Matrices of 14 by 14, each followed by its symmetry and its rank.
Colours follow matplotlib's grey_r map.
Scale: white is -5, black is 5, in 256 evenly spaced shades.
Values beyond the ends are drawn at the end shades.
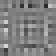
antisymmetric, rank two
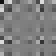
symmetric, rank one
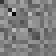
symmetric, rank three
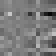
neither, rank two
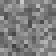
neither, full rank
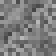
symmetric, full rank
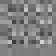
neither, rank two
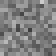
neither, full rank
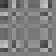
symmetric, rank one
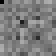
symmetric, rank three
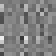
neither, rank two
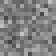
neither, full rank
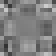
antisymmetric, rank two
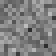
symmetric, full rank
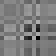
symmetric, rank one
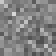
symmetric, full rank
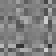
antisymmetric, rank two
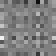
antisymmetric, rank two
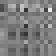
neither, rank two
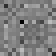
symmetric, rank three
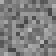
symmetric, full rank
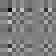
symmetric, rank one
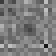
symmetric, rank three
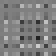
symmetric, rank one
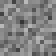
symmetric, full rank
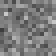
neither, full rank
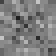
symmetric, rank three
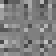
antisymmetric, rank two
